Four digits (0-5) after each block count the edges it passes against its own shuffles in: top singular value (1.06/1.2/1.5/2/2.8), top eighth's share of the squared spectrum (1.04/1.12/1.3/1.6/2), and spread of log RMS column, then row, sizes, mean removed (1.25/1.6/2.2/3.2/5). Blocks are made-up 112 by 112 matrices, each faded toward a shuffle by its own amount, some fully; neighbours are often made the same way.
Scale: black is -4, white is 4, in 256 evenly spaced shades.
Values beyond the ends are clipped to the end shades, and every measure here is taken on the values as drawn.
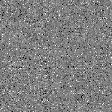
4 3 1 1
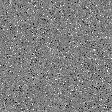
1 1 0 0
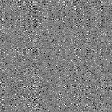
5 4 3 3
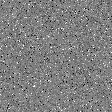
1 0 0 0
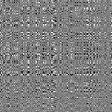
5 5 4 4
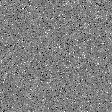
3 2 0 1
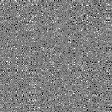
4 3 2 2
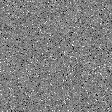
2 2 0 0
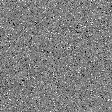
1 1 0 0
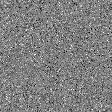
2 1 0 0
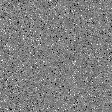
0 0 1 0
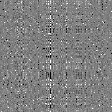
5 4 3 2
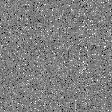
3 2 1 0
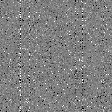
4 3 2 1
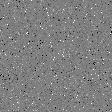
0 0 0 0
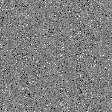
0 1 2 0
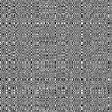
5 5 4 4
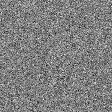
0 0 0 0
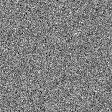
0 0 0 0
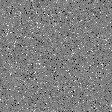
2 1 0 0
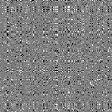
5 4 3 3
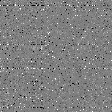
4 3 1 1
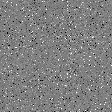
3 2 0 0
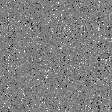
3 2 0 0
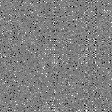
4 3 2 2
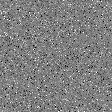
0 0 0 0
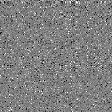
4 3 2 2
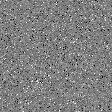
3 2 0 0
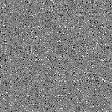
4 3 1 2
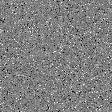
2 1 0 0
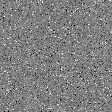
2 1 0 0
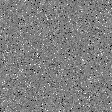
1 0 0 0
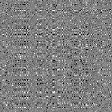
5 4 3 3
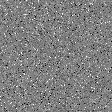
1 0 0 0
